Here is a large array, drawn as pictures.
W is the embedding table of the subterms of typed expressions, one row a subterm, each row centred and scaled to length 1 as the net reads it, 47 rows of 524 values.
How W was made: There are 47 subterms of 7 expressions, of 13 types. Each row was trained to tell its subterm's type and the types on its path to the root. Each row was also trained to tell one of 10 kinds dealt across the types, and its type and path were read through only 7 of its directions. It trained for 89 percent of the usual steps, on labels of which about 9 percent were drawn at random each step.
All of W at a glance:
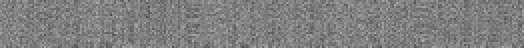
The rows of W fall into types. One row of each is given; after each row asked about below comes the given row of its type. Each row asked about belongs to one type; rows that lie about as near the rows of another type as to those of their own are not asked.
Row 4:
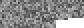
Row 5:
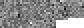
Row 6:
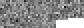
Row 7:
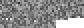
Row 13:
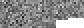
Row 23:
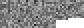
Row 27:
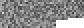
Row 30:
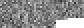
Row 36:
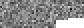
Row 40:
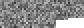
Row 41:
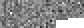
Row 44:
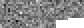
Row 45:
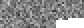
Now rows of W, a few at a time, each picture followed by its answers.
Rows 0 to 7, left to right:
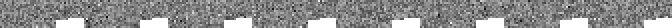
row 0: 5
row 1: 13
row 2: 13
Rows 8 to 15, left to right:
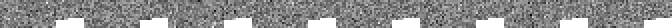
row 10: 27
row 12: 23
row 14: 6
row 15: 27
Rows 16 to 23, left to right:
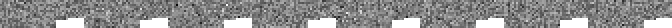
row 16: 40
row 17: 40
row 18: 23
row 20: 13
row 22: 41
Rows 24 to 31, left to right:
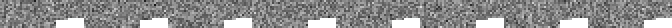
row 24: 27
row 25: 40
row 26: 40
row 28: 5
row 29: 41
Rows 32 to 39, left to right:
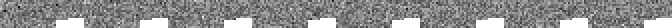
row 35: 5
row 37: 23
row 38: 5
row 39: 13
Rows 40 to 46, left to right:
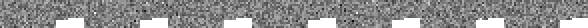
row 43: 36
